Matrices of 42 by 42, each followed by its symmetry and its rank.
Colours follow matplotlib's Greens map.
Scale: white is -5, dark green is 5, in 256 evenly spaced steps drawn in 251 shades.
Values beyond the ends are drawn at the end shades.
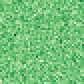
antisymmetric, full rank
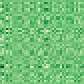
neither, rank three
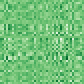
neither, rank three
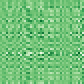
neither, rank two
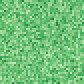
neither, full rank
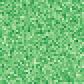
neither, full rank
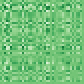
antisymmetric, rank two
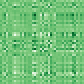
antisymmetric, rank two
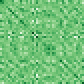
symmetric, rank five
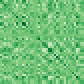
symmetric, rank five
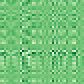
neither, rank two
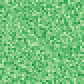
antisymmetric, full rank
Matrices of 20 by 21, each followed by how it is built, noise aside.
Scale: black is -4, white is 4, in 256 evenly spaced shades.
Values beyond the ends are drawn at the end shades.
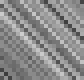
Toeplitz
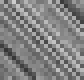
Toeplitz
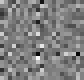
low rank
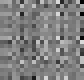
low rank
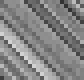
Toeplitz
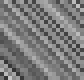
Toeplitz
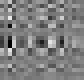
low rank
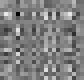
low rank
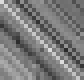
Toeplitz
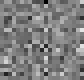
low rank
